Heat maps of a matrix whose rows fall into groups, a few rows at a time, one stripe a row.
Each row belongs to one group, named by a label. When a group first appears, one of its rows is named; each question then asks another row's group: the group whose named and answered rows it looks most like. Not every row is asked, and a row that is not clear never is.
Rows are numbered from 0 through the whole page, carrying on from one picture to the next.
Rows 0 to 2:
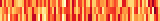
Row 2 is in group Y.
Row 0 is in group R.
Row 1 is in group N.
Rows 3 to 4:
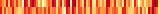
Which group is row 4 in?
R
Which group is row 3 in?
Y
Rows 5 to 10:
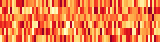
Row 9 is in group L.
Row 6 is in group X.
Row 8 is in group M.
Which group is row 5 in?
M
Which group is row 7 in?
R
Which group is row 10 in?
N
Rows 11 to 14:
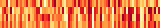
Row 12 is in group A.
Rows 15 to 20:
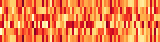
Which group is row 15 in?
M
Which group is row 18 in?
Y
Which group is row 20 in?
M
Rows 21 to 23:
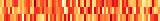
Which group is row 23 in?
N
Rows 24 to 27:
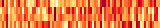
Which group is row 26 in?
N
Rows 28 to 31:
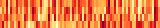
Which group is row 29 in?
Y
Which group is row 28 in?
Y
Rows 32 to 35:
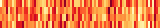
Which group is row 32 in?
N
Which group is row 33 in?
Y
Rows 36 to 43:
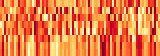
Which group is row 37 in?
N
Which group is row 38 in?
Y
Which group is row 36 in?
L
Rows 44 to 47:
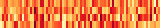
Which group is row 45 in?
N
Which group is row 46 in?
X
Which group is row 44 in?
X
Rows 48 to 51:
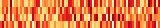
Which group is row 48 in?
A
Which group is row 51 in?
L
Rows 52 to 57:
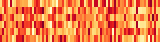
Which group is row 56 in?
L
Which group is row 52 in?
A
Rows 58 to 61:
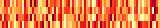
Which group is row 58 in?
N
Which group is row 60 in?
M
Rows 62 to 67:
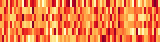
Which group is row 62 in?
Y
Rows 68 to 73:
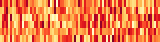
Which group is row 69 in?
N
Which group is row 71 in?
X
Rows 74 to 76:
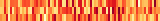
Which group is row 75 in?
A
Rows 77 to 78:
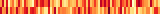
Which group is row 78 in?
Y
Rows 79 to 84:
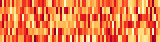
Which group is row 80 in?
N
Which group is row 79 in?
R
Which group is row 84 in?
R
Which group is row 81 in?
X
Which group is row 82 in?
L
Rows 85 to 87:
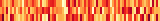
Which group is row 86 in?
L
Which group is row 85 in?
Y
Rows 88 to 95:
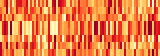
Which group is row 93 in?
N
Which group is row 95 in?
Y
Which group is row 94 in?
Y
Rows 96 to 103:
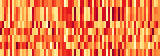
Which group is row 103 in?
A
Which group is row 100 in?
M
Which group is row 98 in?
A
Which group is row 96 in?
A
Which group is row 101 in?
A
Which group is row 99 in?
Y
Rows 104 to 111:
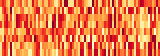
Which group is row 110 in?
A
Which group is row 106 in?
M
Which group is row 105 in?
A
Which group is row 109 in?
R
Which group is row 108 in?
A
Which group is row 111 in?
A
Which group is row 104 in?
X
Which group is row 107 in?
M
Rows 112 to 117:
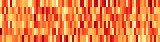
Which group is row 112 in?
A
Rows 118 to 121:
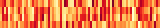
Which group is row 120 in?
X
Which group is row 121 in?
Y
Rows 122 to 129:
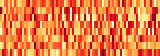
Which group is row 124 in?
R
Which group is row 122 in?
A
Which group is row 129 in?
X
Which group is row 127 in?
X
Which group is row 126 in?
N
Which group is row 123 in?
Y
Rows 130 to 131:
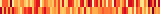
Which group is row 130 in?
A
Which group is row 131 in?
R
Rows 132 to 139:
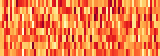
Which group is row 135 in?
L
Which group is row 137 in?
R
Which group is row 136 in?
N
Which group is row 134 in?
X
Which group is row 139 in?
N
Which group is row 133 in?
A
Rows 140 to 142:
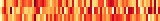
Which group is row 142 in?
N
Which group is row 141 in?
A
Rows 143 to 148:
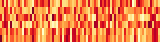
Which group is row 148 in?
Y
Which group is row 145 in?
M
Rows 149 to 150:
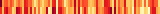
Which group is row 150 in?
M
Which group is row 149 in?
M
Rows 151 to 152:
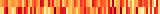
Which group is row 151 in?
X
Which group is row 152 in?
N
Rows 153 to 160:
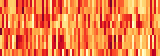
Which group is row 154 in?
M
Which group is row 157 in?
M
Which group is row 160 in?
R
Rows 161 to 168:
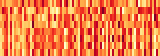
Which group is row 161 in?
R
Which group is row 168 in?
X
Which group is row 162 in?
X
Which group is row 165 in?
A
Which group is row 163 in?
N
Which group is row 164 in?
X
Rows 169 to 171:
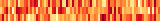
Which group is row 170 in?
M
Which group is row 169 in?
Y
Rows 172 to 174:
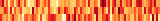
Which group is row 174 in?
Y
